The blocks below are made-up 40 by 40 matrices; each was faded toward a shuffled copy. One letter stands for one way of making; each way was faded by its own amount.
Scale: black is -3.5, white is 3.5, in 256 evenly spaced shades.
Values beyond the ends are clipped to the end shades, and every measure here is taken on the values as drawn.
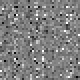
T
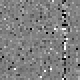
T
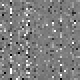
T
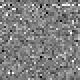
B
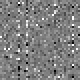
T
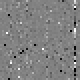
T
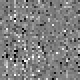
T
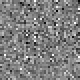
B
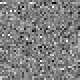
B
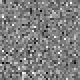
B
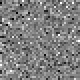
B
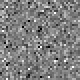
B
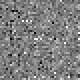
B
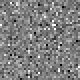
B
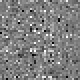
T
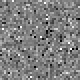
B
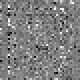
T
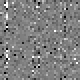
T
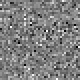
B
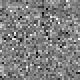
B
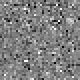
B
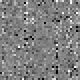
T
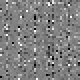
T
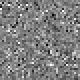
B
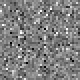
B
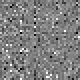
T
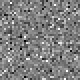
B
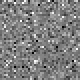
B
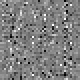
T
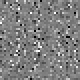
T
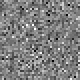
B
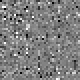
T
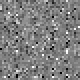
T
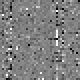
T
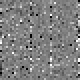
T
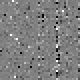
T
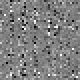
T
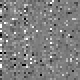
T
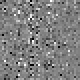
T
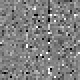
T
